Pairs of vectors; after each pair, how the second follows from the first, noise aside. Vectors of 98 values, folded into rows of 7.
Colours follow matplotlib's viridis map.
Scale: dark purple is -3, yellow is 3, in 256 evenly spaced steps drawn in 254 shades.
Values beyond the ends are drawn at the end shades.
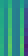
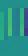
partly zeroed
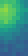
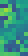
sign-scrambled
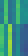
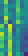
copied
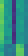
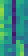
copied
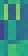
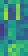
copied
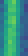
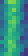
copied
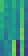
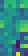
sign-scrambled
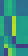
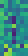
sign-scrambled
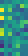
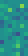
partly zeroed
